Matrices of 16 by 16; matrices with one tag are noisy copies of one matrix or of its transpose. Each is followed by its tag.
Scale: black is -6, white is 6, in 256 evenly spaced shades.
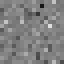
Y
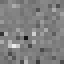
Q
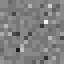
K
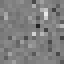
Q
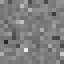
Y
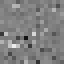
Q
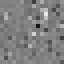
Q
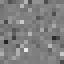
Y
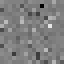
Y
